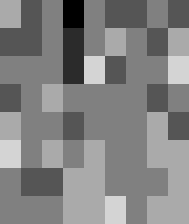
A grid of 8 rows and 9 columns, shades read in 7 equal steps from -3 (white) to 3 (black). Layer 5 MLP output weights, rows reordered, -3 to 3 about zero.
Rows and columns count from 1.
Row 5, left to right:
-1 0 0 1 0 0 0 -1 1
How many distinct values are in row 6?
3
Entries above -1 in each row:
8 7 7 8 7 4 6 4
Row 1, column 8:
0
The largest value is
3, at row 1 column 4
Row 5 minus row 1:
0 -1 0 -2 0 -1 -1 -1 0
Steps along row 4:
down down up same same same up down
